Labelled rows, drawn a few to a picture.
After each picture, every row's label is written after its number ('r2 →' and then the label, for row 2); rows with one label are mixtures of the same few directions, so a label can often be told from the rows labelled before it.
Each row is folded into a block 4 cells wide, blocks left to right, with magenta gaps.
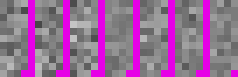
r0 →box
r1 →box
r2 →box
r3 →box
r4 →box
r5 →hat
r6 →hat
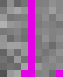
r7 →box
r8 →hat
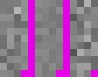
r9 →hat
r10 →box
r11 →hat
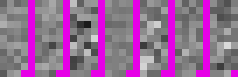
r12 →box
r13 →hat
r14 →box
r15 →box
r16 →box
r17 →hat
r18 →hat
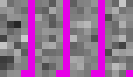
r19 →box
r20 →hat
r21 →box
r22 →hat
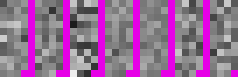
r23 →box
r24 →hat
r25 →box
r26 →hat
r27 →box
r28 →hat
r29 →hat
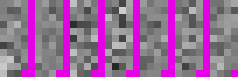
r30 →box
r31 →hat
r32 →box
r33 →hat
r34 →box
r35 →hat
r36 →box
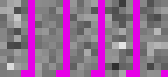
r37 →hat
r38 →box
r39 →box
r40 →hat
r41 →hat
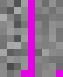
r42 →hat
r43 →hat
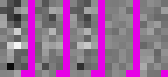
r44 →hat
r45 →hat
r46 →hat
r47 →box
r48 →box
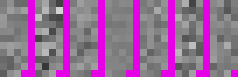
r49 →box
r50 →box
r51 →hat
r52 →box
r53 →hat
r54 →hat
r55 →hat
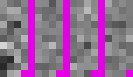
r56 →box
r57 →hat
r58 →hat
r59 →box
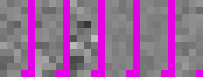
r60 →box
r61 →box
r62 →box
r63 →hat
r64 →box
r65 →box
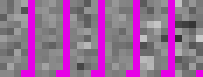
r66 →box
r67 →hat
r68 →hat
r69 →hat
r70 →box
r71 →box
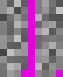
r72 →hat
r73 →box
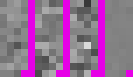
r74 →hat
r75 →box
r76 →hat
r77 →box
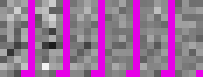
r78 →hat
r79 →hat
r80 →hat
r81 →hat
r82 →hat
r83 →box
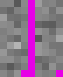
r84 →hat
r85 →box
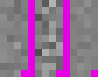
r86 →hat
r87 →hat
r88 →hat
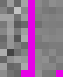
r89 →hat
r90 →box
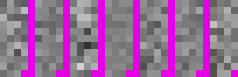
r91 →box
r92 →box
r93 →hat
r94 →box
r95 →box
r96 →box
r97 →box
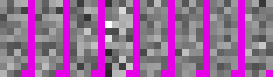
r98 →box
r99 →box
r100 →hat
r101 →box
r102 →hat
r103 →hat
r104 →hat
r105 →hat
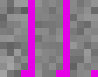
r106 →box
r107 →box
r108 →box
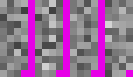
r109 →box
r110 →hat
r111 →hat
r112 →box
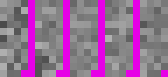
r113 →box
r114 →box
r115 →box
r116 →box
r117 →box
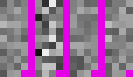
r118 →box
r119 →hat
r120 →box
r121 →box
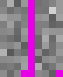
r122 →hat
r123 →hat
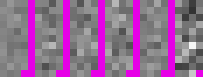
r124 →hat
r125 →hat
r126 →hat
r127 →hat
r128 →hat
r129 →hat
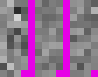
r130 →hat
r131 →hat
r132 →box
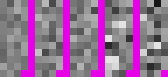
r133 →hat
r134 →hat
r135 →box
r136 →box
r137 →hat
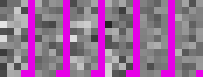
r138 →box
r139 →box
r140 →box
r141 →box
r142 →hat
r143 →hat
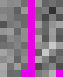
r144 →box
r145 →hat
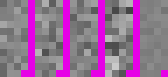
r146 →box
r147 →hat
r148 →box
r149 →box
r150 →box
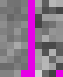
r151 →hat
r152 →box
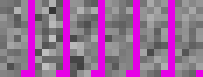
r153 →hat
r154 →hat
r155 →box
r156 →box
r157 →hat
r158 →hat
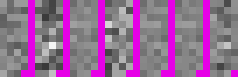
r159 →box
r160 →hat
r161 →box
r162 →box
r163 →box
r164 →box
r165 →hat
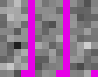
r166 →hat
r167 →box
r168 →hat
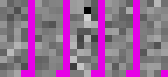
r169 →hat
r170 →box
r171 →hat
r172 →box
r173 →hat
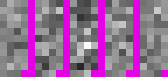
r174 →hat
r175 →box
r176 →hat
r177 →box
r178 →hat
